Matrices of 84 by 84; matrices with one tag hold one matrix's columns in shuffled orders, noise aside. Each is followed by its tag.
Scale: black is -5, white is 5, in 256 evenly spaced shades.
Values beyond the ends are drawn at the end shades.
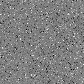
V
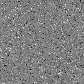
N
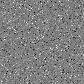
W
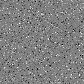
V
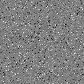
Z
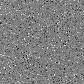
V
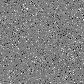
N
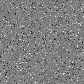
Z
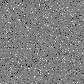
N
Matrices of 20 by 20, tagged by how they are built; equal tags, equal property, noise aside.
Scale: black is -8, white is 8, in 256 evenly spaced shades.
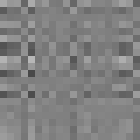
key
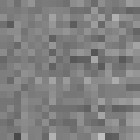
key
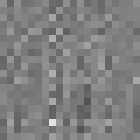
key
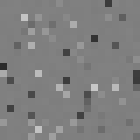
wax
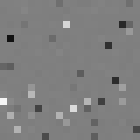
wax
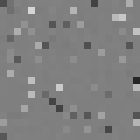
wax
